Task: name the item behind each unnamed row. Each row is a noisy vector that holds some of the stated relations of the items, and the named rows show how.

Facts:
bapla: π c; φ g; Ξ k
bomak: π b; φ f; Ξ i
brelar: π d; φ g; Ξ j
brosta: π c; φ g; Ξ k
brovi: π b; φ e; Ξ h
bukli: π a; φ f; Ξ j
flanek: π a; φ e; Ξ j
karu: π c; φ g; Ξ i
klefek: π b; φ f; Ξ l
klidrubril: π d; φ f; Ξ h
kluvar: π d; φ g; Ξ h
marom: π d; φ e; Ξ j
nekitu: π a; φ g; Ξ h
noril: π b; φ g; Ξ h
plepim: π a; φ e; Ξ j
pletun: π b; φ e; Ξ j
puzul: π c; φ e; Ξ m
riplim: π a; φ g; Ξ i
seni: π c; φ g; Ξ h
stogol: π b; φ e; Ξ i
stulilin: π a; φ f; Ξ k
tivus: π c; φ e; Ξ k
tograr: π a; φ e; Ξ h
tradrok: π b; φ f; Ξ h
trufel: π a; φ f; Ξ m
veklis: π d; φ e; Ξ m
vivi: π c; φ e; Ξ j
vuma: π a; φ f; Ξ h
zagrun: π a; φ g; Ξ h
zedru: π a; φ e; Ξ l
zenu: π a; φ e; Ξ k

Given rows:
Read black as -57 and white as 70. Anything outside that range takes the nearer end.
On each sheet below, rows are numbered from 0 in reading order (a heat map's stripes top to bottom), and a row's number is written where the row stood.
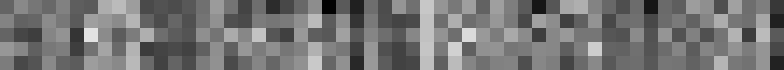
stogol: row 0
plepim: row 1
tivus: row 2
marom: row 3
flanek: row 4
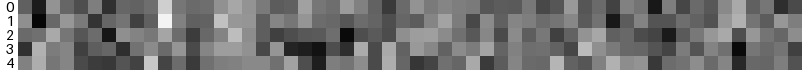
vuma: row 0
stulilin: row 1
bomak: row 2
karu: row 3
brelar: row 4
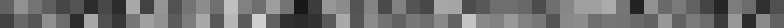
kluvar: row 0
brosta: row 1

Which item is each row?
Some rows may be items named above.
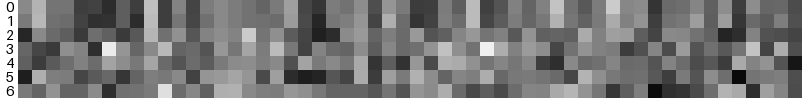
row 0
brelar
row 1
brelar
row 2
seni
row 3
tivus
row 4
tograr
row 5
karu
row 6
trufel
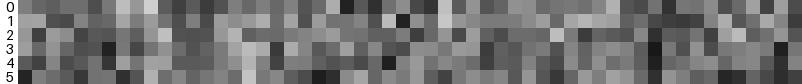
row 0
pletun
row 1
veklis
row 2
bukli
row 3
klidrubril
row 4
tradrok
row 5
seni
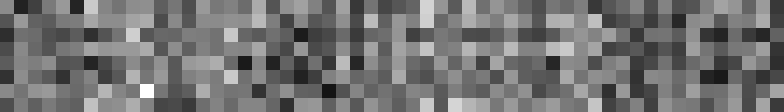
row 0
zenu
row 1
puzul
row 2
noril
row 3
puzul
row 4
riplim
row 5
seni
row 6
klefek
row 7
vivi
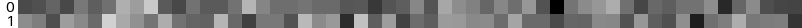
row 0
brovi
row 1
zedru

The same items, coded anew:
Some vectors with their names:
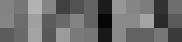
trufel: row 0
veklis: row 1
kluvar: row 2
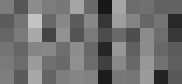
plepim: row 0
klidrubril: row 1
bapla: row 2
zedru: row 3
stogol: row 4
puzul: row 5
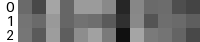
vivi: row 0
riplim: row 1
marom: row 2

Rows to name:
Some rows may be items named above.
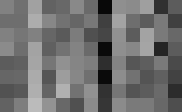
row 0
veklis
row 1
vuma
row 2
zenu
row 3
veklis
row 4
noril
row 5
brelar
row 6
seni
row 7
klefek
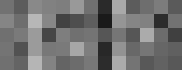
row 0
tograr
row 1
trufel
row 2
tivus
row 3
pletun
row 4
bukli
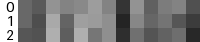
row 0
brovi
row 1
vivi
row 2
seni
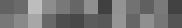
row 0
tradrok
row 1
stulilin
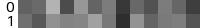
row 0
karu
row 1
brovi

